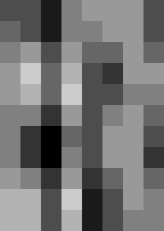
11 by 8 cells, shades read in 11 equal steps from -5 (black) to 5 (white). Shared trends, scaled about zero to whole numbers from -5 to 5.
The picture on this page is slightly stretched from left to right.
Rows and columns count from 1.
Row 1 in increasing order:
-4 -2 -2 -2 0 1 1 1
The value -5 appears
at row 7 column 3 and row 8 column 3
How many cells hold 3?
3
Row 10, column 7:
1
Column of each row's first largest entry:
5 6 2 2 4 4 6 6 1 4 1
